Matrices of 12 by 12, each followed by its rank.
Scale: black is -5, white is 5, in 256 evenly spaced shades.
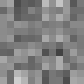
two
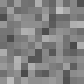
full rank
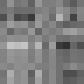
two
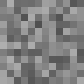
full rank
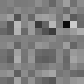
two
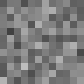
full rank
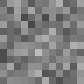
full rank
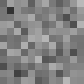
full rank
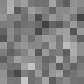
full rank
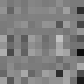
two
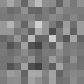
two
